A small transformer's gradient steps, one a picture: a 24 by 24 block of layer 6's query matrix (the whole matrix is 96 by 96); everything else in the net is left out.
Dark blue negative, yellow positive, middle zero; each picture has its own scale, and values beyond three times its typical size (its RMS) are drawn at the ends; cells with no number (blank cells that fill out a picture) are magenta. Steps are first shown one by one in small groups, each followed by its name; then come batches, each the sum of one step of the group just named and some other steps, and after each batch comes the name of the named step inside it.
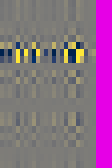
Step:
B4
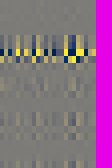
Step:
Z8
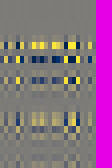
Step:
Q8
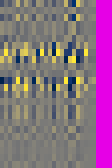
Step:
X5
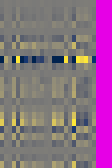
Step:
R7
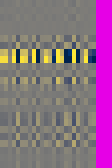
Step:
X5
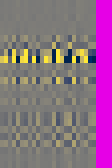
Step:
B4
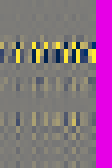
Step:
Q8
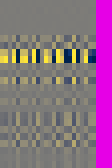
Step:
Q8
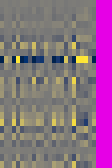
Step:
R7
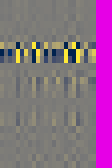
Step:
B4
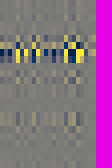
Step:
B4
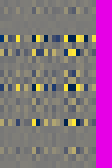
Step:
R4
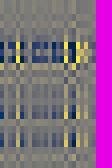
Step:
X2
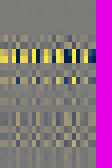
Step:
R4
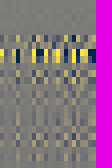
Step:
R4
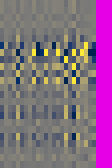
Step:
X2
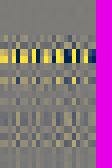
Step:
R4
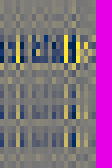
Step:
X2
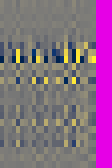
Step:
X2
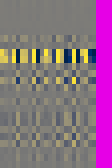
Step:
R4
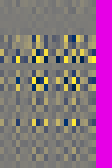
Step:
R4
